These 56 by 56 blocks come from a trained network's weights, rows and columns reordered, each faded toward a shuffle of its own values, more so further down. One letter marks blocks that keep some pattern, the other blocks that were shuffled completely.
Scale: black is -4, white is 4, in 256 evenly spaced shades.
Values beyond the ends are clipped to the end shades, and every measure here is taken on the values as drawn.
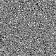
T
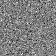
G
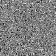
T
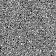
G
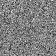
G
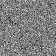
G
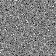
G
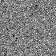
G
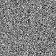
T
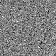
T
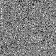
T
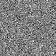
T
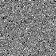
T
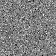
G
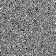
T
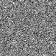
T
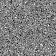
G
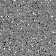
G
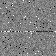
T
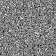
G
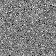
G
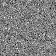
G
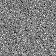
G
